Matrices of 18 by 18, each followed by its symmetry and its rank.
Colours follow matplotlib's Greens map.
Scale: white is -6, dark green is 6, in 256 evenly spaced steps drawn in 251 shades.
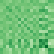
symmetric, rank three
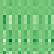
neither, rank one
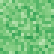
symmetric, full rank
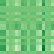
neither, rank one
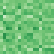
neither, rank three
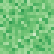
symmetric, full rank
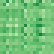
neither, rank three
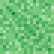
symmetric, full rank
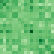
symmetric, rank three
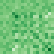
symmetric, rank three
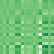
neither, rank one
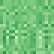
neither, rank three
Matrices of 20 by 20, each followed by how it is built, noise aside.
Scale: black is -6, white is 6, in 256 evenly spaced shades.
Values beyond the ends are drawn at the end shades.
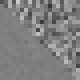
upper triangular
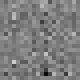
low rank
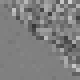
upper triangular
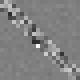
banded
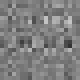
low rank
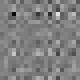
low rank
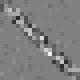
banded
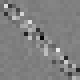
banded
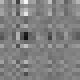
low rank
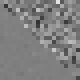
upper triangular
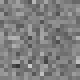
low rank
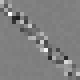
banded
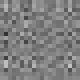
low rank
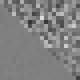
upper triangular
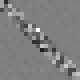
banded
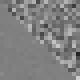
upper triangular
